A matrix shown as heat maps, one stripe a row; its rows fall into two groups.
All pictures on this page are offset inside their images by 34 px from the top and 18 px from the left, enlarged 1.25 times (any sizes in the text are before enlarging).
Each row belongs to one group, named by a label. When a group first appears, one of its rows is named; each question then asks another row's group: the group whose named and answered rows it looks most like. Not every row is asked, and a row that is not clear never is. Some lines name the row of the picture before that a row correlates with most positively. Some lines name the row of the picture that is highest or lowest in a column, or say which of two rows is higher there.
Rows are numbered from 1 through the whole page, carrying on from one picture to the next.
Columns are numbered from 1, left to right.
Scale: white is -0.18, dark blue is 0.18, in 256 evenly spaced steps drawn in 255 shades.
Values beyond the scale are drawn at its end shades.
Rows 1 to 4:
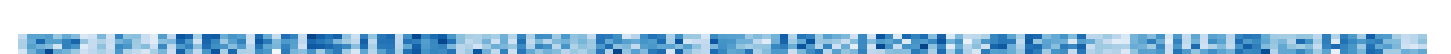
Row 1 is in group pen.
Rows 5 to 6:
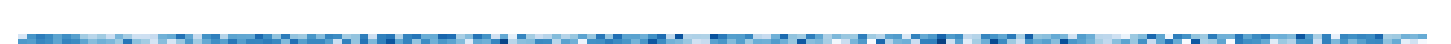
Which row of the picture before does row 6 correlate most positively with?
3
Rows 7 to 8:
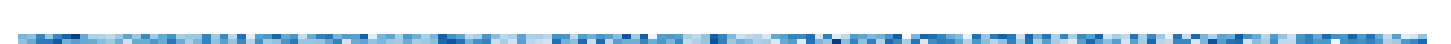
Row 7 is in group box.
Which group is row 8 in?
box
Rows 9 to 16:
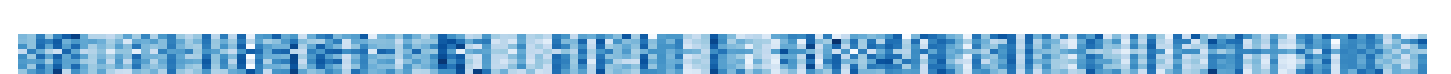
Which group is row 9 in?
box
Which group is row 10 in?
box
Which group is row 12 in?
pen
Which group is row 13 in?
box
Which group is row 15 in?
box
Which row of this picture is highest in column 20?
12
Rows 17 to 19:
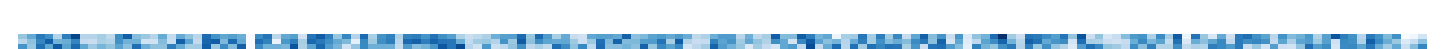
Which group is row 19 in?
box
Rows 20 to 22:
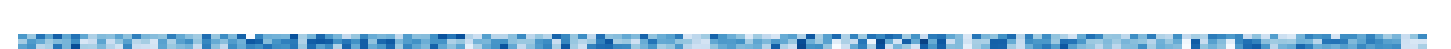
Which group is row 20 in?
box
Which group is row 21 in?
pen
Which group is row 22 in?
pen
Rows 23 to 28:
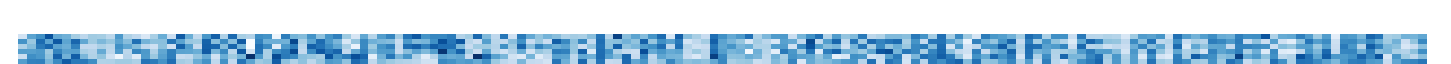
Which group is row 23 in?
pen
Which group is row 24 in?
box
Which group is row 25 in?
pen
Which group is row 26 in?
box
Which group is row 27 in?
box
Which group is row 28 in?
box
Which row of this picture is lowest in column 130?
25
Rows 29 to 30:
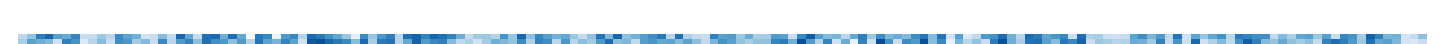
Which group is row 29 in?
pen
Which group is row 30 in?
pen
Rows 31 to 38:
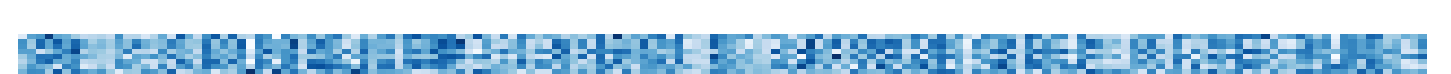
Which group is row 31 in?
pen
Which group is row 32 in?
box
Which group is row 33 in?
box
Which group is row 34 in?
pen
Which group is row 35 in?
box
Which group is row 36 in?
pen
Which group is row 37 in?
pen
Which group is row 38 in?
box
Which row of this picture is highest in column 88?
37
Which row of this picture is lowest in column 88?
38
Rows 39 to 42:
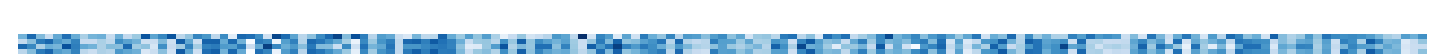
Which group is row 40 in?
pen
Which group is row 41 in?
pen
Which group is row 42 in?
pen
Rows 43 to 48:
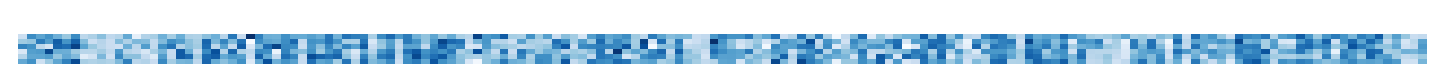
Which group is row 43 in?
pen
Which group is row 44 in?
box
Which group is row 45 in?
box
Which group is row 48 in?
pen
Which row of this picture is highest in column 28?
47
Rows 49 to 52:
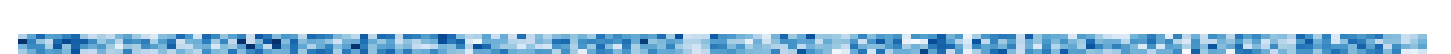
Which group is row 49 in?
pen
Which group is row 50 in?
box
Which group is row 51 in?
box
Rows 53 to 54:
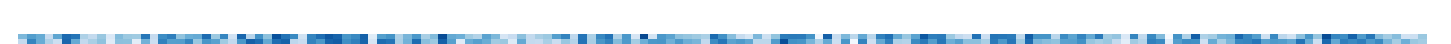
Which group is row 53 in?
box
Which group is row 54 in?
pen
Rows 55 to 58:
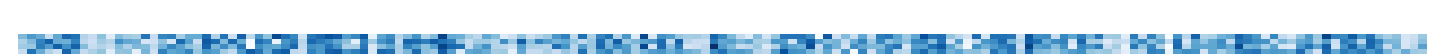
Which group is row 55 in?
box
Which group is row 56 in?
pen
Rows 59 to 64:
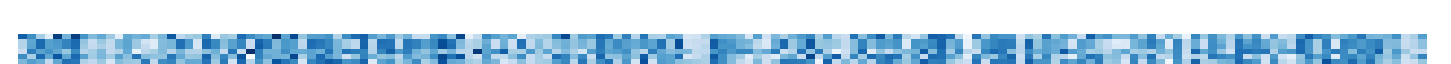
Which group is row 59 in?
box
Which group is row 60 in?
pen
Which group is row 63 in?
box
